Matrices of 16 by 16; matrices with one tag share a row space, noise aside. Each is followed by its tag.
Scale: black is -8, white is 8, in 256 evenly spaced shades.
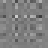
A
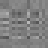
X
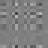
A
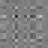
A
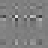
A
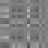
X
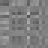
X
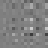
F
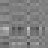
X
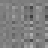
F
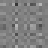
A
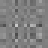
A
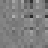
F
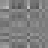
X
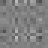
A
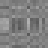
X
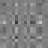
A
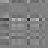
X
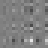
F
